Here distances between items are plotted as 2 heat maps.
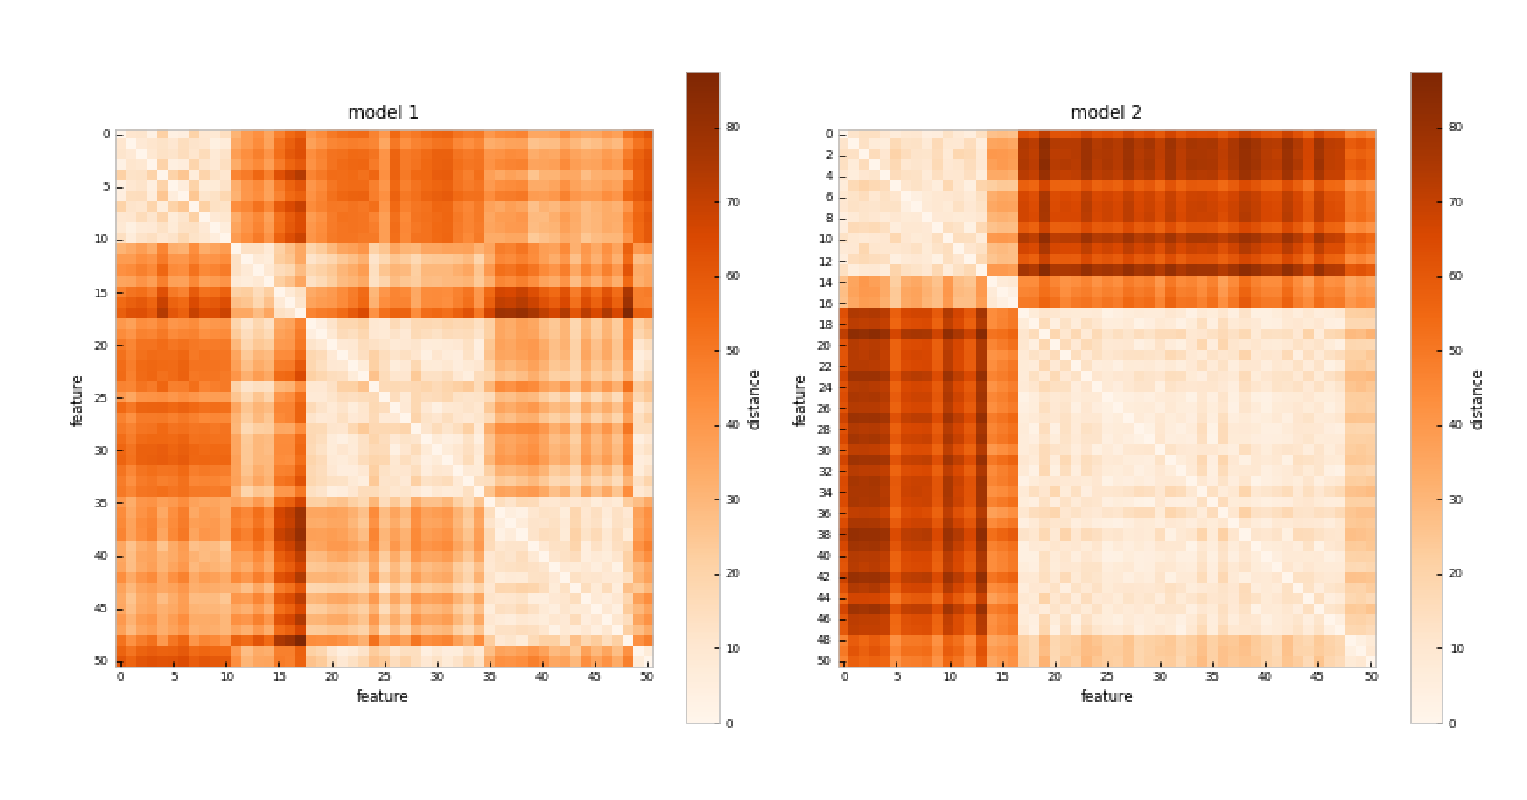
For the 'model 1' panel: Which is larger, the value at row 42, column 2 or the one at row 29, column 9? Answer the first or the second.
the second
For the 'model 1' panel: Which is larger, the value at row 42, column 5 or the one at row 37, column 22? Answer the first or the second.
the first
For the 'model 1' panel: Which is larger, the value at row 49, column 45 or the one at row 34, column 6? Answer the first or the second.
the second
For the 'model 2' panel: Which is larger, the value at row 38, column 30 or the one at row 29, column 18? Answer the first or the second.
the first
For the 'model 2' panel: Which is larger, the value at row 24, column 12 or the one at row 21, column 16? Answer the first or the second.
the first
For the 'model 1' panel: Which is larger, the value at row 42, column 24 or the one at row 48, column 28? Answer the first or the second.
the second
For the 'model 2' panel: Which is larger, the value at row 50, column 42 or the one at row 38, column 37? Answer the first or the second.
the first
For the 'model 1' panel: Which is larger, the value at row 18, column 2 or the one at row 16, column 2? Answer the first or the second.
the second
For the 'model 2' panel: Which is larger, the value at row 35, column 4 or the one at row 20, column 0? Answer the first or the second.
the first
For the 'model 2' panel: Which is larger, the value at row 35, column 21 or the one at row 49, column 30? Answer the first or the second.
the second
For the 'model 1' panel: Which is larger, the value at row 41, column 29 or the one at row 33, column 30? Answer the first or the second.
the first
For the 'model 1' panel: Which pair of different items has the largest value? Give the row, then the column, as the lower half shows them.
48, 17
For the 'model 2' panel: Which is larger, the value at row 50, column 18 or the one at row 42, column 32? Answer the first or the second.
the first
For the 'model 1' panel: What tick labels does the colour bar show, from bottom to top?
0, 10, 20, 30, 40, 50, 60, 70, 80
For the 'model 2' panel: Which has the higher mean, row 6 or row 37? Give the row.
6
